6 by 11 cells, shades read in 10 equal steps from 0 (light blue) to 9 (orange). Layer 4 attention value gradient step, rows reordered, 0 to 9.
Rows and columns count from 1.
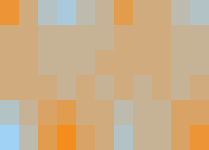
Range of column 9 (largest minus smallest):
1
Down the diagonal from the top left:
8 5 4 4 5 5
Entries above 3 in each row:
6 11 11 11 9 8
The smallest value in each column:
0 3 2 1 3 4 2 4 4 3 2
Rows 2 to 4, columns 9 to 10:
5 4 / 5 4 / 5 4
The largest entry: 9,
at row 6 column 4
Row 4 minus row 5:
3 1 -1 -3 0 -1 2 0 1 -2 -1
